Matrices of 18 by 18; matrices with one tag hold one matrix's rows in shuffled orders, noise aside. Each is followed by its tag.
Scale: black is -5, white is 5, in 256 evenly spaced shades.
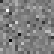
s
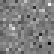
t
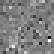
t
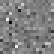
s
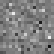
t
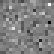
t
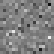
t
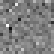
s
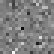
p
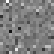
s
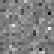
t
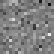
t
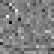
s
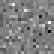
t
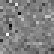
s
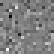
s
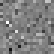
s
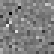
s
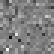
s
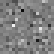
p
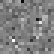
p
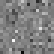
p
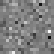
t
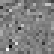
s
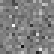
p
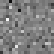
s
